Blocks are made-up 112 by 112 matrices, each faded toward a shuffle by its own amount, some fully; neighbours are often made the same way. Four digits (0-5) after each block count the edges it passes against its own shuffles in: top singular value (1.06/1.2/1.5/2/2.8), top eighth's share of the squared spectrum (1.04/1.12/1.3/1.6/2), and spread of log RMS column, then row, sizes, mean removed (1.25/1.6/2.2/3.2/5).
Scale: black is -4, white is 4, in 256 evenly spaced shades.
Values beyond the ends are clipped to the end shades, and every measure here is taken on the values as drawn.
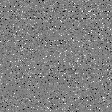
3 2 0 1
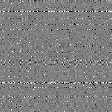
5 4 2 3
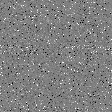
2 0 0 0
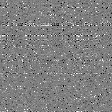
4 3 1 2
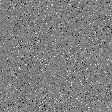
1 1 0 0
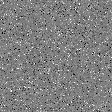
1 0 0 0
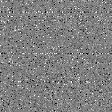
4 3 1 2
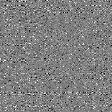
4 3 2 3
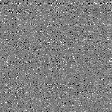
4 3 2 3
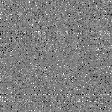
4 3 1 2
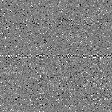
4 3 1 2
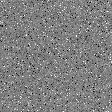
0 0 0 0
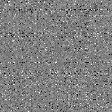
4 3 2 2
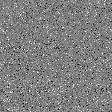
2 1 0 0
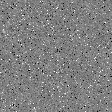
1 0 0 0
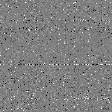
3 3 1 2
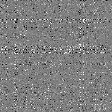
2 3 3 3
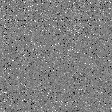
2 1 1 1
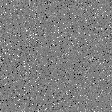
3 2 0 0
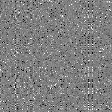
4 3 2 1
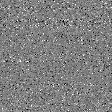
1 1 0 2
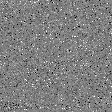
0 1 0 1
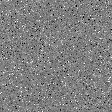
0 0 0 0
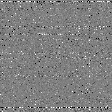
3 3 1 3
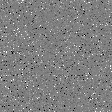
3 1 0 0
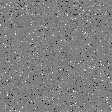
2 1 0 0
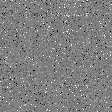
2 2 0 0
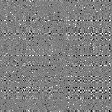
5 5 3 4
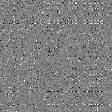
4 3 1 2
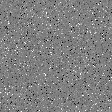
2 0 0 0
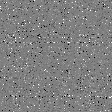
3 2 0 1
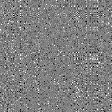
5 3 3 2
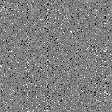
4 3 2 1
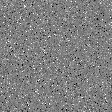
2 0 0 0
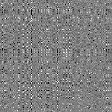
5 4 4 3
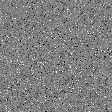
1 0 0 0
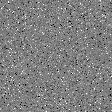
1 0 0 0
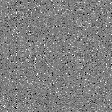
4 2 1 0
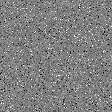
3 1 0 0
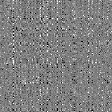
5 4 3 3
